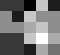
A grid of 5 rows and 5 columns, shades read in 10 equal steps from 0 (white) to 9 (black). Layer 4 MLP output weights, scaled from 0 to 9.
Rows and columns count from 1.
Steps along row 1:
same up down up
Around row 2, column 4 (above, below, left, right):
2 2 2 4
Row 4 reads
7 7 2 0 3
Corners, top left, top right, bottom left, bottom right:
7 8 7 5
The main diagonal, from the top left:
7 8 3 0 5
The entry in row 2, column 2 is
8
